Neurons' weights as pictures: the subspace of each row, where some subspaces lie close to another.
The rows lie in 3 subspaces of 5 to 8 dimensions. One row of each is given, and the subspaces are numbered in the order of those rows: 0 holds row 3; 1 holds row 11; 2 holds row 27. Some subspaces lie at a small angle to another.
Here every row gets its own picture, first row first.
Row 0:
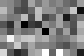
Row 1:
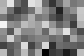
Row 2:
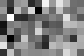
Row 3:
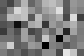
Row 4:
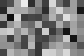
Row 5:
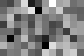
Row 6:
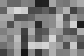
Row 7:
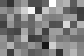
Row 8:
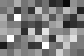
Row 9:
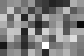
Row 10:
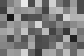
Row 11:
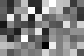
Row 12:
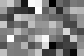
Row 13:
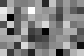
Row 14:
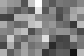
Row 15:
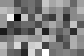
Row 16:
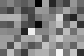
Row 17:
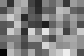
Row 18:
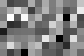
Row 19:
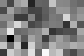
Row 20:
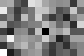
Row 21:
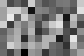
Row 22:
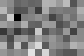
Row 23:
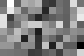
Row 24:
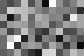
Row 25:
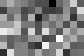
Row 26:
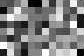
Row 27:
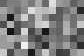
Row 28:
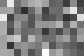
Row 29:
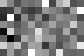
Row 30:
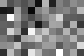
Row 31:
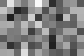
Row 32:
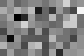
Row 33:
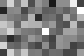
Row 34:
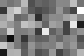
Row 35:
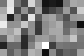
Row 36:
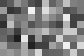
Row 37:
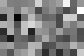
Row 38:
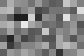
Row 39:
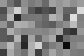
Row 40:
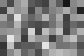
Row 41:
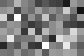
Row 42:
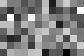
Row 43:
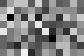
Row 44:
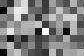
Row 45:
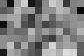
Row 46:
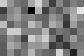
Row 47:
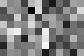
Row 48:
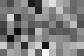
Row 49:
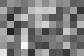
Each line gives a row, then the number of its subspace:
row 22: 0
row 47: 1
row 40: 2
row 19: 0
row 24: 2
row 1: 0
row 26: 0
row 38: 1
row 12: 1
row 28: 1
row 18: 0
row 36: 1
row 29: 1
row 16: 1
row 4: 0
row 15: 0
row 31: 1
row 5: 1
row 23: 0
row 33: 0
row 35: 2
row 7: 1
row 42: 0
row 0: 0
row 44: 0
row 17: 2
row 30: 1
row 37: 1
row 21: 0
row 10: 0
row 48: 0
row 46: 1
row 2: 2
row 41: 2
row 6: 1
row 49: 2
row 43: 1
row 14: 1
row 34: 0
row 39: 2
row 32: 2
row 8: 2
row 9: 2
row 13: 2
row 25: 0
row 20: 0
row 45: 2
